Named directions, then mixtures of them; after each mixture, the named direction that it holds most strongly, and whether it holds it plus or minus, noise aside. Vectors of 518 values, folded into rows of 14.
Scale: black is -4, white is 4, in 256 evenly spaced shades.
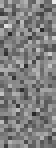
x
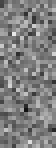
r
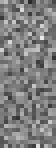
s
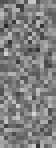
s, minus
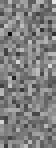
x, plus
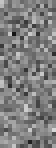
r, minus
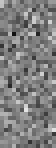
r, minus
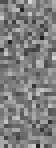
s, minus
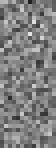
s, plus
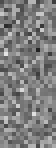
x, minus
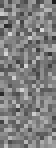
x, minus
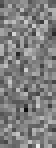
r, plus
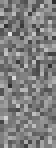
x, minus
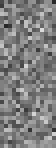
x, minus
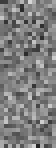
s, minus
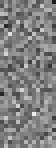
x, minus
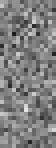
r, minus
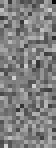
x, minus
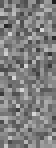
x, minus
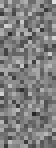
x, plus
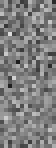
x, minus
